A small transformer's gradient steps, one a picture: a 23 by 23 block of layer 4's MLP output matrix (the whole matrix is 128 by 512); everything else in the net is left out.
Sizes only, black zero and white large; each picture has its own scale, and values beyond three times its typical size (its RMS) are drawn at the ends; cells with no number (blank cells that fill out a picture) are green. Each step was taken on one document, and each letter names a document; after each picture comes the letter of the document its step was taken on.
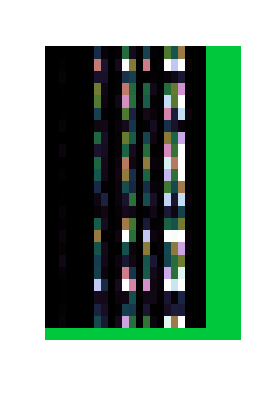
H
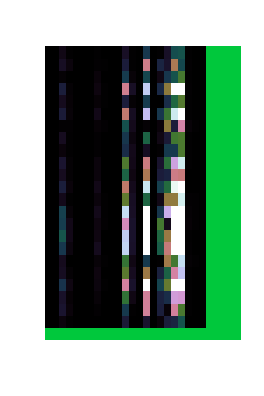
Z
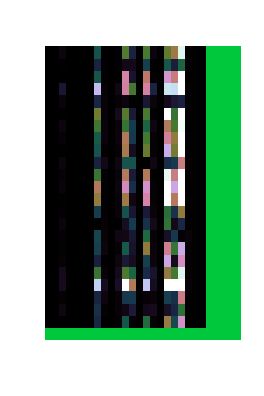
H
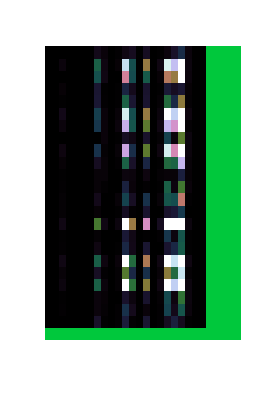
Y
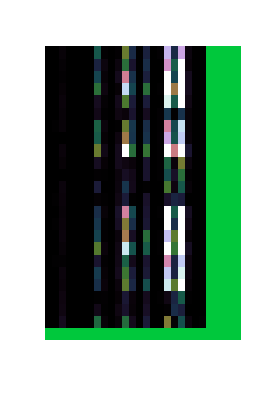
H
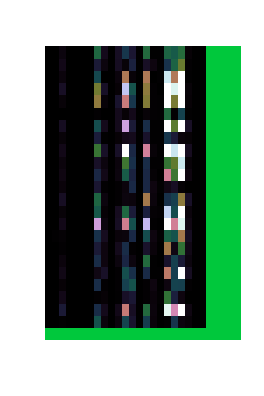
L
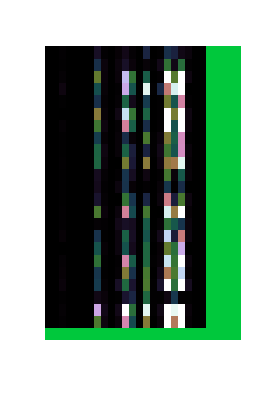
H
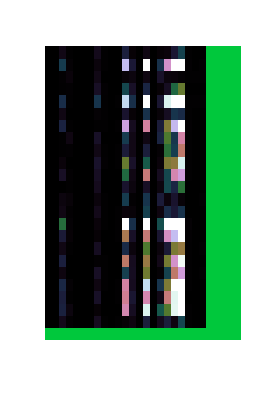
Z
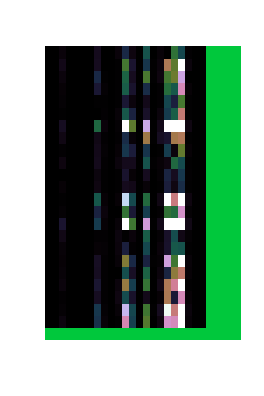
Y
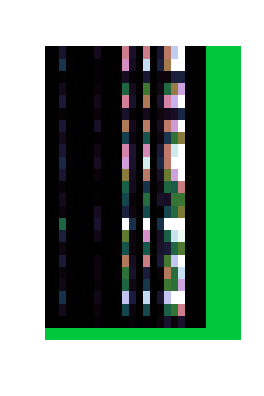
Z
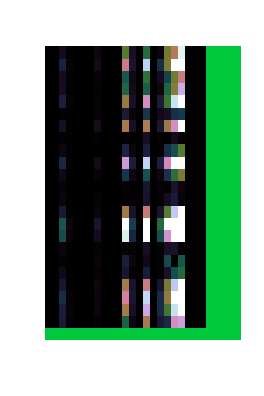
Z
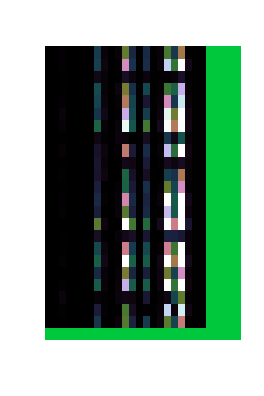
Y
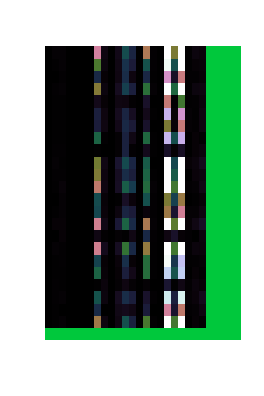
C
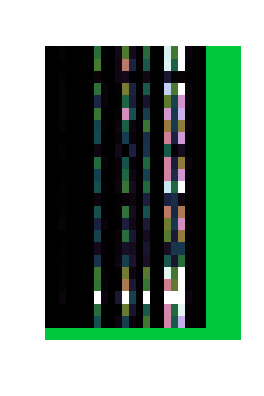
H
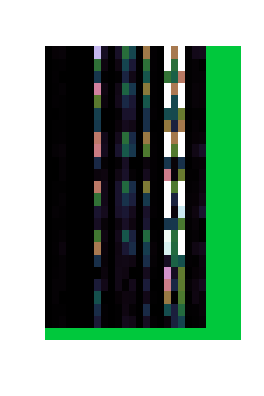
C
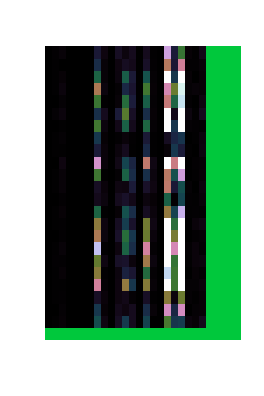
C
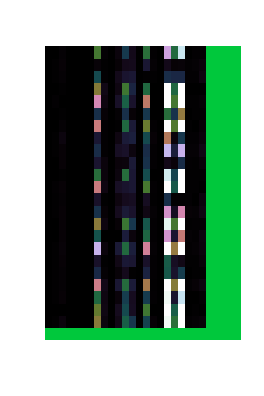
C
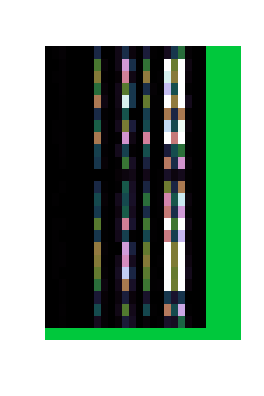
H
